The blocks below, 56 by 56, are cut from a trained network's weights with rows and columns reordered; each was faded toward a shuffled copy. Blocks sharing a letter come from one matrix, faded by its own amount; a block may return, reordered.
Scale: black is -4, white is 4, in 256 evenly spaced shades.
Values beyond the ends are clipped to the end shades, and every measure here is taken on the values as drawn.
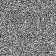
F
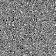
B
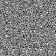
B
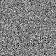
B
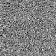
B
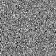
B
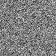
F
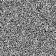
F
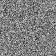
F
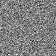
B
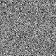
B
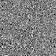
B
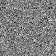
B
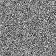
F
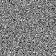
B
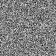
F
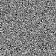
B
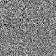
B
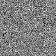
B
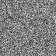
F
